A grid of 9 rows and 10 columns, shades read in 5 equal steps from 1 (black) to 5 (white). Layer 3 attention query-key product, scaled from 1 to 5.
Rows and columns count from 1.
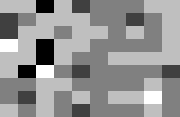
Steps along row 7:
same up same down same same same up down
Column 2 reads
4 3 4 4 4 1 3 2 3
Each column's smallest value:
2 1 1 3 2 3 3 2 3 2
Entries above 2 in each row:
8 8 9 9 9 7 10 9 9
